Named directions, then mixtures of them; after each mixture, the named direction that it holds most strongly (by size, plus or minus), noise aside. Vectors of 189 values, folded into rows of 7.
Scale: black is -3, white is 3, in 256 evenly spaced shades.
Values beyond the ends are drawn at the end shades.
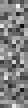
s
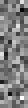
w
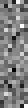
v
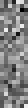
v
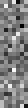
v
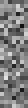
s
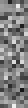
s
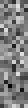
s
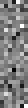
v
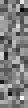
w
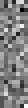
v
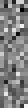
v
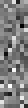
v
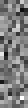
w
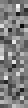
s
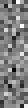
v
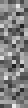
s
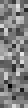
s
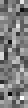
w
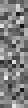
s
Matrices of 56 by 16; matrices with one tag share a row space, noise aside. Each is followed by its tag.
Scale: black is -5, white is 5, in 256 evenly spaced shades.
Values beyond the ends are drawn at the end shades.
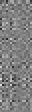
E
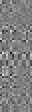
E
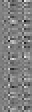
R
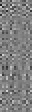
E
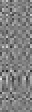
E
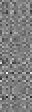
E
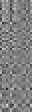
E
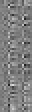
R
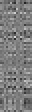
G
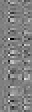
R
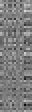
G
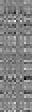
G
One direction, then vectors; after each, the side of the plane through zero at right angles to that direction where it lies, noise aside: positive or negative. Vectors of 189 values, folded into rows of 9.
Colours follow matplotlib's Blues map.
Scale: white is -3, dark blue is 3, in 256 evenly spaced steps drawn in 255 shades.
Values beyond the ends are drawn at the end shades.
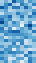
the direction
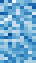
negative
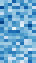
positive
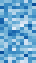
positive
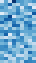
positive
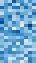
positive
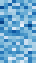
positive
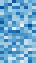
positive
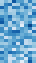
positive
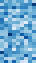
positive
